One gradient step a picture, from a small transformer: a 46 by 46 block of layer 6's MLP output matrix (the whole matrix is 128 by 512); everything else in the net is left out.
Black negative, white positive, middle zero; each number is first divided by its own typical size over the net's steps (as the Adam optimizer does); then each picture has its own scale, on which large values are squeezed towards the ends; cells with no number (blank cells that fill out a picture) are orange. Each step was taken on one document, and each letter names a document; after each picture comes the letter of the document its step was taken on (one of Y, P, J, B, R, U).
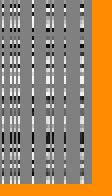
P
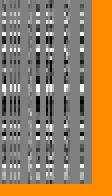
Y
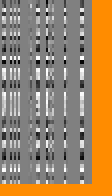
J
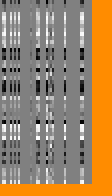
J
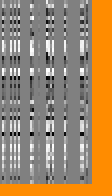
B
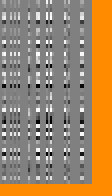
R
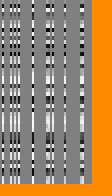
P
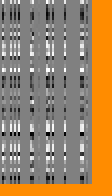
B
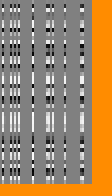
P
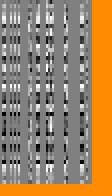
Y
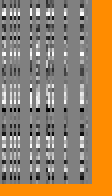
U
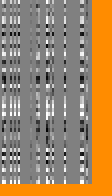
J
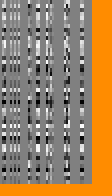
R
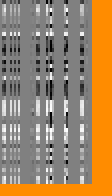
J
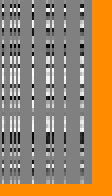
P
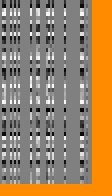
U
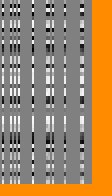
P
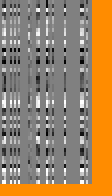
J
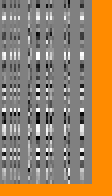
R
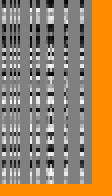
U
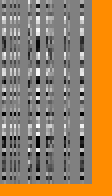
R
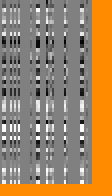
J
